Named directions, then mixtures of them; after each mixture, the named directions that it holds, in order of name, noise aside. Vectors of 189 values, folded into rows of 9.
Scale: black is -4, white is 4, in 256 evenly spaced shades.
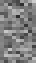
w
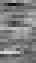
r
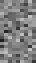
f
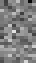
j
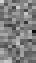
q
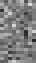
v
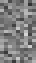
f, v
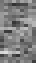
f, r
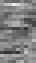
r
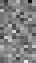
j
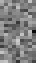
f, q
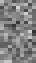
q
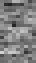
j, r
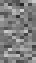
w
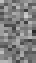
q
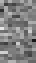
q, r, v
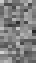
q, r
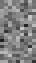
f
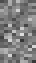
f, j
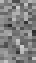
q, w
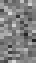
v, w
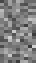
f, j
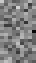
q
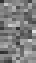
q, r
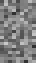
j, q, v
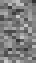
w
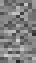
j, q, w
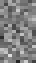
f, j, q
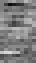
r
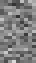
r, v, w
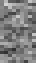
j, r, v
